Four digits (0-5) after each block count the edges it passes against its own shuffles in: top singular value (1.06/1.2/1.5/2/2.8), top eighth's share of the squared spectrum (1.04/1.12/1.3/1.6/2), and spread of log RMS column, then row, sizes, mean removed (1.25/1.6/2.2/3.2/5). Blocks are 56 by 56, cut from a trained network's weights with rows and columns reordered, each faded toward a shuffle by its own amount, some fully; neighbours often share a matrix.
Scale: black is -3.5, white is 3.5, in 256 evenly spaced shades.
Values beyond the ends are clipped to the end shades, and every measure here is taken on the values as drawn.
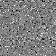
3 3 0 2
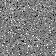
0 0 0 0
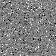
1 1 0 0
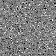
2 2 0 0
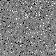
0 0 0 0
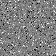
0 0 0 0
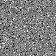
2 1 0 0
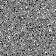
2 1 0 1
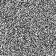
1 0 0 0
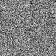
1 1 0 0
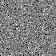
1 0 0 0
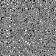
3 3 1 2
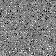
2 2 0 1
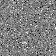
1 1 0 0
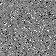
0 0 0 0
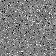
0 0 0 0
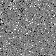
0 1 0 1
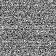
2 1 0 0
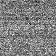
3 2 0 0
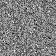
0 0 0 0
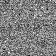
1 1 0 0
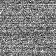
3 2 0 0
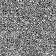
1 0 0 0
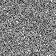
0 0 0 0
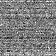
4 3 1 2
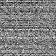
4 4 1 2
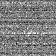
4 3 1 2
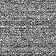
3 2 0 1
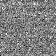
1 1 0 0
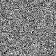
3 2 0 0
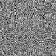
3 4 0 1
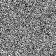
0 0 0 0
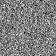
2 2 0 0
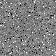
1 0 0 0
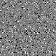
3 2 0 1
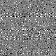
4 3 0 2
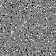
2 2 0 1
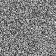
2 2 0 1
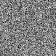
2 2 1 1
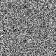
2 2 0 1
